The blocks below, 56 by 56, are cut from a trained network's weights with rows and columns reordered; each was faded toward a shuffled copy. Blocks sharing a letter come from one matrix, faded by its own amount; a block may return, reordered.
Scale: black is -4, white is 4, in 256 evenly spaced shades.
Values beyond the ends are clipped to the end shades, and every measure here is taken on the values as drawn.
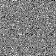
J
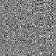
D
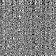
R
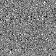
J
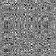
D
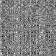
R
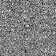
J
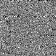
J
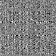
R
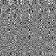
D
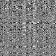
R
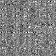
R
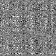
R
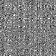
R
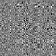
D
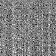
R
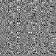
D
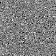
J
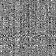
R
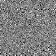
J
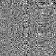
D
